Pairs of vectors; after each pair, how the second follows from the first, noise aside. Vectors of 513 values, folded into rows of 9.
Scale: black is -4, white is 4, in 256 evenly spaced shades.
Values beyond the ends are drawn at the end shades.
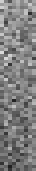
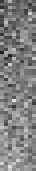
negated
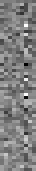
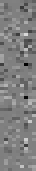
partly zeroed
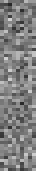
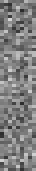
copied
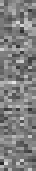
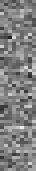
wrapped around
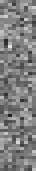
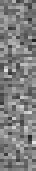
wrapped around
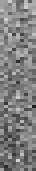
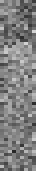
wrapped around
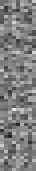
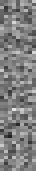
copied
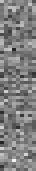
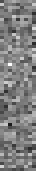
wrapped around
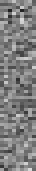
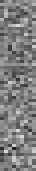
wrapped around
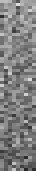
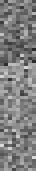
wrapped around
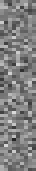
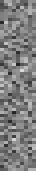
negated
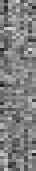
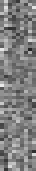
negated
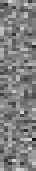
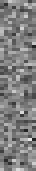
copied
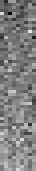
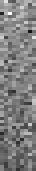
negated
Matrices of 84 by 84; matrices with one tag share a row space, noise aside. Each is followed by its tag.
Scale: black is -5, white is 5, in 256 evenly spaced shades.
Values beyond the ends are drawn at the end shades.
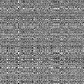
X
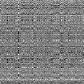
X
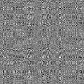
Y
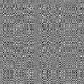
Y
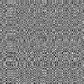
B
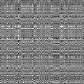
X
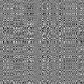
Y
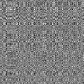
B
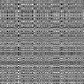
X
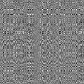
Y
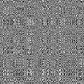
Y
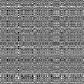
X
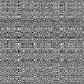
X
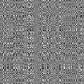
Y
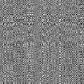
Y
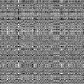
X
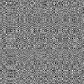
B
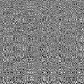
Y
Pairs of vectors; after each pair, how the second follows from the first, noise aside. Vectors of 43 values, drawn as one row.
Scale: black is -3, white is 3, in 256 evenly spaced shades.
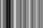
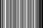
wrapped around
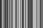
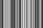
reversed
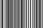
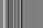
partly zeroed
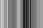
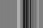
partly zeroed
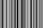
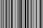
reversed
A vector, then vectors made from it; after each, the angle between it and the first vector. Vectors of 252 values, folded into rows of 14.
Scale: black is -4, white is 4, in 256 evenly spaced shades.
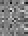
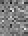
nearly parallel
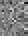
nearly parallel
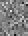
partly opposed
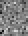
orthogonal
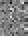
nearly parallel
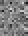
nearly parallel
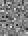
partly opposed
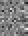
nearly parallel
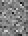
orthogonal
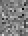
partly aligned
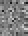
nearly parallel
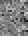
partly aligned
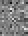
nearly parallel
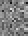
nearly parallel
